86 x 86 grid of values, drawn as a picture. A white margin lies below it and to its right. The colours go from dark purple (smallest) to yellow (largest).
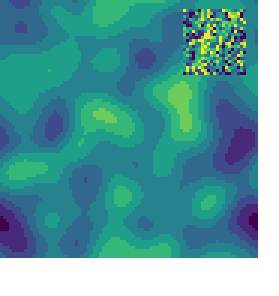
Calmest part: top left. Stripes: none. Odd patch: rougher, in the top right. Roughest part: top right.
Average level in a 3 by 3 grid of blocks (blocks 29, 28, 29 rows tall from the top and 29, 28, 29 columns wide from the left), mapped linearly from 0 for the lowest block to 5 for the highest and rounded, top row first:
334 | 351 | 041
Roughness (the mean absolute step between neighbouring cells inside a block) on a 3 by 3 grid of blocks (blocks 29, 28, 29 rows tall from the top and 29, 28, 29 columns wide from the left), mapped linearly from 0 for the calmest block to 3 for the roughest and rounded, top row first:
003
000
000
